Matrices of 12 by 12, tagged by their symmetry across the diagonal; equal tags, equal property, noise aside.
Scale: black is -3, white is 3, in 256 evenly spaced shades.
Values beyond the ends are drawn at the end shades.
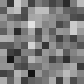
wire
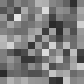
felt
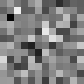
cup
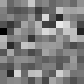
wire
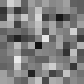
cup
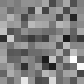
wire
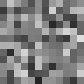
cup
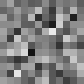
cup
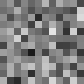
cup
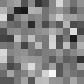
wire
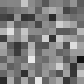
wire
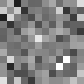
felt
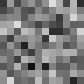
wire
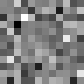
cup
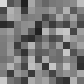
felt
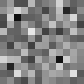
felt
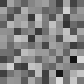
felt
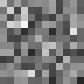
felt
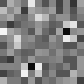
felt
